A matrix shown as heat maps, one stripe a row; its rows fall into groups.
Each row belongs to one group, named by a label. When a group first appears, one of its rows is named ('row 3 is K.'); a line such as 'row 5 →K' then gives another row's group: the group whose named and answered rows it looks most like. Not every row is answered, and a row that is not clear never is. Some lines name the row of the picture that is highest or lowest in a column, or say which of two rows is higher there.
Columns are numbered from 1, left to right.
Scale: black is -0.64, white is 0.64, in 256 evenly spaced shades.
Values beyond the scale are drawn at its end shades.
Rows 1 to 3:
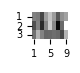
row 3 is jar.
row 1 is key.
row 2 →key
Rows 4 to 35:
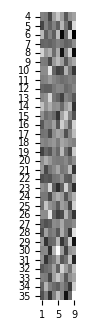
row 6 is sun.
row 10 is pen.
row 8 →sun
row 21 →sun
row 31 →sun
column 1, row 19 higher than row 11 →No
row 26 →pen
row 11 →pen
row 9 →key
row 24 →key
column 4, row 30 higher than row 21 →Yes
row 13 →pen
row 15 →pen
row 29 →sun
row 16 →jar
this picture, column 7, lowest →35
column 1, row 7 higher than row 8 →No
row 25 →jar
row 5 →jar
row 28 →jar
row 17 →key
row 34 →jar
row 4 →key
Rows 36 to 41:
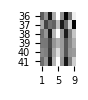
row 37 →sun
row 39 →key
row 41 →key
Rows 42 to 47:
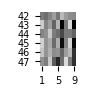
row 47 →pen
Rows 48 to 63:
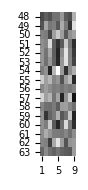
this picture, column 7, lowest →54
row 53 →pen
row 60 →pen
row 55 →sun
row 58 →pen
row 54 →key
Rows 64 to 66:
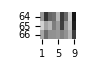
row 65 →sun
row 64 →sun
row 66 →sun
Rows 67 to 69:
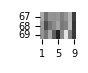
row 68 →sun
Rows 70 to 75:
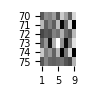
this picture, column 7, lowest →73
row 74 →sun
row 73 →key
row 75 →jar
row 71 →sun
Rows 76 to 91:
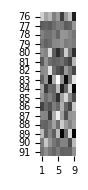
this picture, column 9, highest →83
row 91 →jar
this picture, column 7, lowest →83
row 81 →jar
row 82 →pen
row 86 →jar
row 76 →sun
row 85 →pen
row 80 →pen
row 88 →jar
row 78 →pen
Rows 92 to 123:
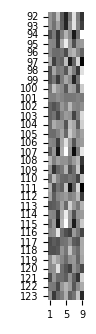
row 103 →key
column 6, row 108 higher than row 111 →Yes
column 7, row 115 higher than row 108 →No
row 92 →pen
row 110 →jar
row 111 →sun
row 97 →sun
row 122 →key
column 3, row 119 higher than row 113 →Yes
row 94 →key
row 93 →pen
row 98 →jar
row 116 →pen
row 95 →key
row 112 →sun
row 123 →sun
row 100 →jar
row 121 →jar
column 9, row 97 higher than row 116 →No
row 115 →key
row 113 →jar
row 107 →key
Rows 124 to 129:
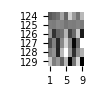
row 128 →key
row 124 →jar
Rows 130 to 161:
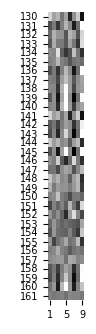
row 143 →key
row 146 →pen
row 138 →key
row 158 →key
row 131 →key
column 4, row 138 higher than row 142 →Yes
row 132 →jar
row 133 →jar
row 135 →pen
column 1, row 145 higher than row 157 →No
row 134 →pen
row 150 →pen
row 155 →sun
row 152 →pen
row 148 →sun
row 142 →key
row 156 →pen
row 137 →key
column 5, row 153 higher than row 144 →No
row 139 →key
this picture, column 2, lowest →155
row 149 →sun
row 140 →key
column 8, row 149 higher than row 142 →Yes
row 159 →key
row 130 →sun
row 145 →key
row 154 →jar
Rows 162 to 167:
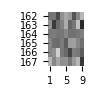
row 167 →sun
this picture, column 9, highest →162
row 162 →key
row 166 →pen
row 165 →pen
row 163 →sun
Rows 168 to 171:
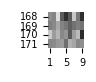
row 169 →pen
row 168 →pen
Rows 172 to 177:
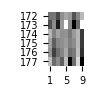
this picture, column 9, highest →173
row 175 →sun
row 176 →sun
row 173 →key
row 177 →sun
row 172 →key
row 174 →sun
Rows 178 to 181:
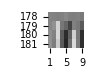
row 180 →pen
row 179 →pen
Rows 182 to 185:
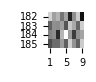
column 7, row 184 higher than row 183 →No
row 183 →jar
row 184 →key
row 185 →jar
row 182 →sun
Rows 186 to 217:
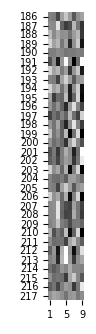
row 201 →key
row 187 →pen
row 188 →sun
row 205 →key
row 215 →pen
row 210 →sun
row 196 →pen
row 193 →key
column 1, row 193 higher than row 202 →Yes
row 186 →key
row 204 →pen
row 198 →pen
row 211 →pen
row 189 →sun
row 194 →sun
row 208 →pen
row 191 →key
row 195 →sun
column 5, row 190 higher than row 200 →Yes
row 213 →key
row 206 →sun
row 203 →sun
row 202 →key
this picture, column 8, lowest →197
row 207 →pen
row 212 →key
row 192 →sun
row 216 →key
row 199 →sun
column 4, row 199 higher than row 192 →No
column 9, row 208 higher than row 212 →No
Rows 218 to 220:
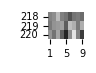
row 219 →jar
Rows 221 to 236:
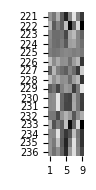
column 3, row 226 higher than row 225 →Yes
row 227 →jar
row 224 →pen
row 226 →sun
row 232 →key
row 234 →pen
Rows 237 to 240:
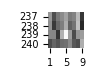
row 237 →sun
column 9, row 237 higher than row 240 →No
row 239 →key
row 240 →jar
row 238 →sun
